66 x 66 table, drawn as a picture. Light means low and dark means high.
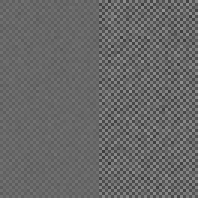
No overall slope runs across the table. Overall the values sit about 60% of the way up the scale. A checkerboard runs through the table. The left part is calmer, up to a seam about 50% of the way across.
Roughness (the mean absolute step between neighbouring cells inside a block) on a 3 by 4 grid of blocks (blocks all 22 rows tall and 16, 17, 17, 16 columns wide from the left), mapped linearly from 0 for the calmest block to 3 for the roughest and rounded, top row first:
0033 / 0033 / 0033
